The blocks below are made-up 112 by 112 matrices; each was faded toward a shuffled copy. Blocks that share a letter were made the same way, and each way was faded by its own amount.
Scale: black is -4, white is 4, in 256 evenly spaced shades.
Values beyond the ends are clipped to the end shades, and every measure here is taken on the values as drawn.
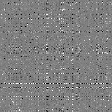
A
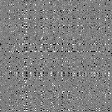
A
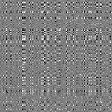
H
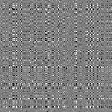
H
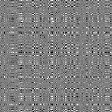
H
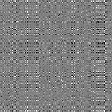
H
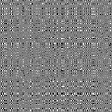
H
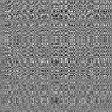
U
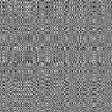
U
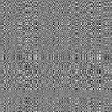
U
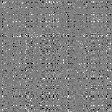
A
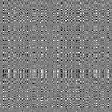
H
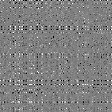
A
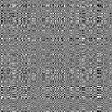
U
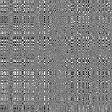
H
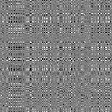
H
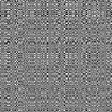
U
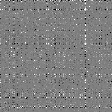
A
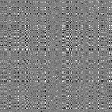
H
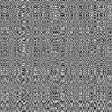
U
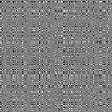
H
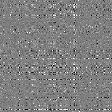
A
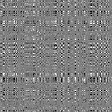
H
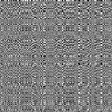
U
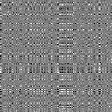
H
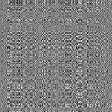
U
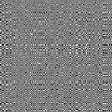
H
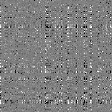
A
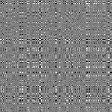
H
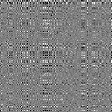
H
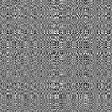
U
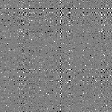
A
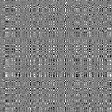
H
